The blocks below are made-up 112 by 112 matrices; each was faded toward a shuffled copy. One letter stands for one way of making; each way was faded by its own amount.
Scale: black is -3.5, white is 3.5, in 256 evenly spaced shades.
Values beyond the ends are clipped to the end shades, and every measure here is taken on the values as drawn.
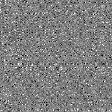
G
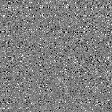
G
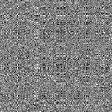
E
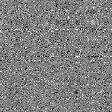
G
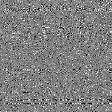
G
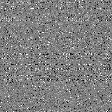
G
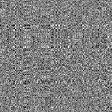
E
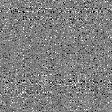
G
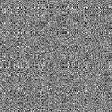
E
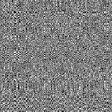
E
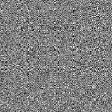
E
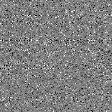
G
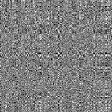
E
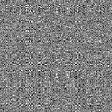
E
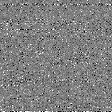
G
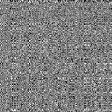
E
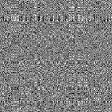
E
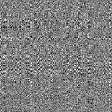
E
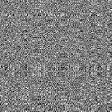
E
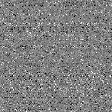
G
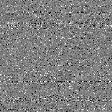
G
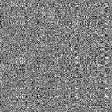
E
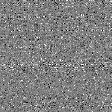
G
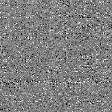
G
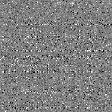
G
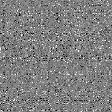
G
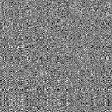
E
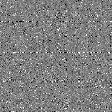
G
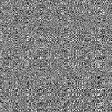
E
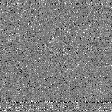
G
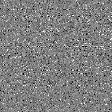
G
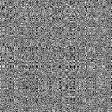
E
